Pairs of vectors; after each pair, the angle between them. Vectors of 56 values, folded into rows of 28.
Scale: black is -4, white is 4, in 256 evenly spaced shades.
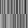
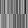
nearly parallel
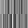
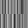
partly aligned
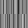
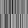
orthogonal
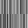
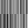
nearly parallel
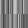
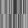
nearly opposite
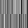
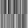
partly opposed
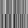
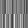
nearly opposite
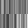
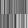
nearly parallel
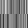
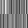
nearly parallel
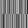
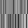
partly aligned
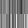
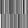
orthogonal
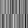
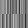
nearly parallel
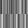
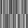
nearly parallel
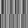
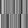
nearly opposite
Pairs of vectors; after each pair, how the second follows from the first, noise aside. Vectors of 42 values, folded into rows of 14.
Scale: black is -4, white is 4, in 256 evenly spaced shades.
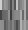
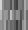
sign-scrambled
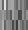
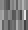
shuffled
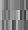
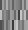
sign-scrambled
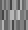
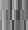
sign-scrambled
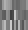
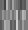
shuffled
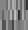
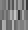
sign-scrambled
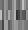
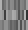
shuffled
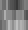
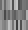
sign-scrambled
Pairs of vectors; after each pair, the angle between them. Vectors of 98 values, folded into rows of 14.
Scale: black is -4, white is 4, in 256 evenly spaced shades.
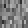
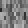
orthogonal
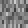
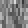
orthogonal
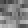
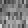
partly aligned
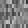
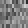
nearly parallel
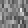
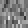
partly opposed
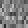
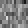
partly aligned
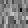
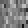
partly aligned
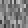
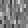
nearly parallel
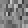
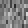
partly opposed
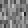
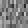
partly opposed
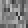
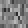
nearly parallel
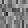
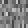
nearly opposite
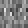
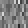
orthogonal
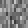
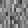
nearly parallel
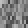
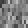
nearly opposite
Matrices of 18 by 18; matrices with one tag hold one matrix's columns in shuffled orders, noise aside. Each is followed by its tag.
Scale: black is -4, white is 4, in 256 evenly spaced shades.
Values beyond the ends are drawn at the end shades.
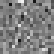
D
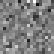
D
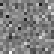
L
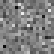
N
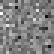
N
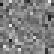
D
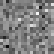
N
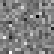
L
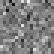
D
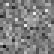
N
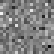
N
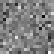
L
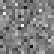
N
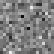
L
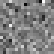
D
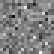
L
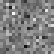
N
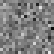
L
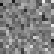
D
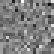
D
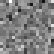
D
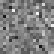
N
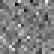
D
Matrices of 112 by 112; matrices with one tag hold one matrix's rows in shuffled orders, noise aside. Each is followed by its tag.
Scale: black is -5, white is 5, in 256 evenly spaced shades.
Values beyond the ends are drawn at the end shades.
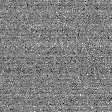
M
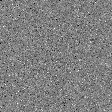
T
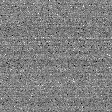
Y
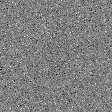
T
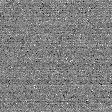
M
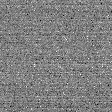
M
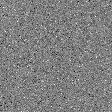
T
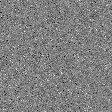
T
